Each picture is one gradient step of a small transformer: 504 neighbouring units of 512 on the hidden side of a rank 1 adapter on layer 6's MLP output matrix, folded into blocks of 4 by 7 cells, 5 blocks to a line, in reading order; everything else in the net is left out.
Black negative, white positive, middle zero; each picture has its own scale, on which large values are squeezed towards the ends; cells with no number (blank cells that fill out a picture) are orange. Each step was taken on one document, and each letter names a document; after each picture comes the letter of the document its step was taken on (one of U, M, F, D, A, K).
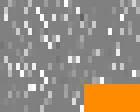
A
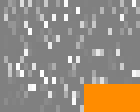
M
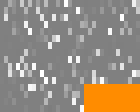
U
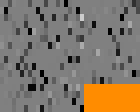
A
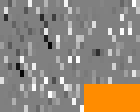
A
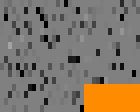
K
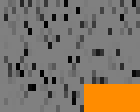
M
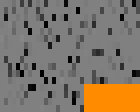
M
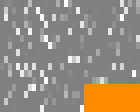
K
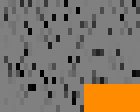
M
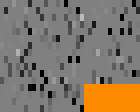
A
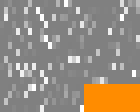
K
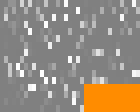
M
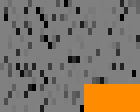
K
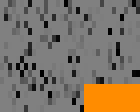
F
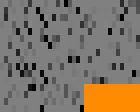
K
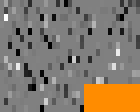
K
